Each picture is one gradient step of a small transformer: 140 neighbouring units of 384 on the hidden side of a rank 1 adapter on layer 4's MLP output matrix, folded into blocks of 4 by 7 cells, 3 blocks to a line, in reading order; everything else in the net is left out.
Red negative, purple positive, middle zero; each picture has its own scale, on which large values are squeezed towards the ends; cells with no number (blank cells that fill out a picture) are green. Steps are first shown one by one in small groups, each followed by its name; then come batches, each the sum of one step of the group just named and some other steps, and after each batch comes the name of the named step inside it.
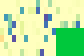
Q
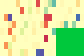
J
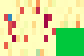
J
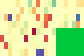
J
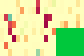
J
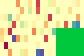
Q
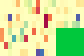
J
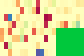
J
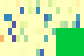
Q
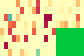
J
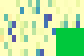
Q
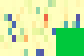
J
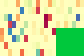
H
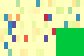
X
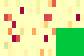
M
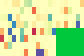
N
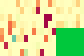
H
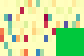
X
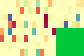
H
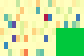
X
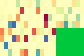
X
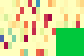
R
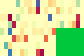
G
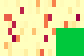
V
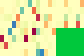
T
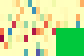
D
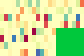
T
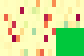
V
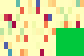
G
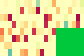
G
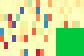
T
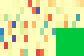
R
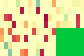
G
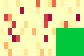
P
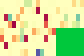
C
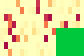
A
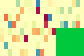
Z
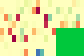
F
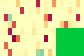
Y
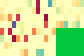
F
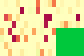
P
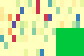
F
